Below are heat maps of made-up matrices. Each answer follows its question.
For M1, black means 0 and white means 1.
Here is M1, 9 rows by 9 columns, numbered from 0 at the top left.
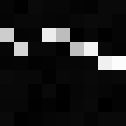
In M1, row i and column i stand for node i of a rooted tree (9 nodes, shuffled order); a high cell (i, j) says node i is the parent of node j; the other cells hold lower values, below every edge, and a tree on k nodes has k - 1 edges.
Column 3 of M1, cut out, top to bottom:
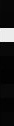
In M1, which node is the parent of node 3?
2
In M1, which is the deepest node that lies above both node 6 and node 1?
3
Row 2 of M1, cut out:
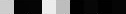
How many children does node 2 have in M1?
3
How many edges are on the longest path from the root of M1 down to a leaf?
2
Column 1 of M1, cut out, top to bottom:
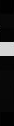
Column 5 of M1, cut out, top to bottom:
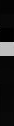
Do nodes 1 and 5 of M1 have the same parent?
yes
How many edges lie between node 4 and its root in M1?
1
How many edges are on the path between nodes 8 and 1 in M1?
4
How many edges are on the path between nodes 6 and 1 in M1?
2
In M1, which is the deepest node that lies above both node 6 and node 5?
3
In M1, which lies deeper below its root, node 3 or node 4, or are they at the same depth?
the same depth
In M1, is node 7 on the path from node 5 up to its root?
no
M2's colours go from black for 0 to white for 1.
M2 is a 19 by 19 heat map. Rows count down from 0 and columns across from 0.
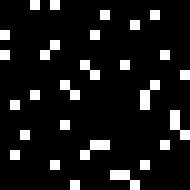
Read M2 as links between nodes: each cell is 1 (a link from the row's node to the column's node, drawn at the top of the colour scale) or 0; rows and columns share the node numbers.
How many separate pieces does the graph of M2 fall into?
1
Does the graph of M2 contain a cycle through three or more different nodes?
yes
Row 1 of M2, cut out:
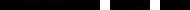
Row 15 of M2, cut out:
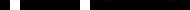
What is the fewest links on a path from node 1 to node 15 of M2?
1
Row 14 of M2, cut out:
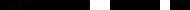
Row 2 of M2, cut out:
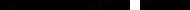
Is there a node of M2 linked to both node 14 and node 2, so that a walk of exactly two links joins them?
no
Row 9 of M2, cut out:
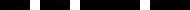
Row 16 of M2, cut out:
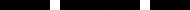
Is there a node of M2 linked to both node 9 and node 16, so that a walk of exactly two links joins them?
yes
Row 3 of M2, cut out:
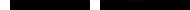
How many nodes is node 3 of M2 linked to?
2
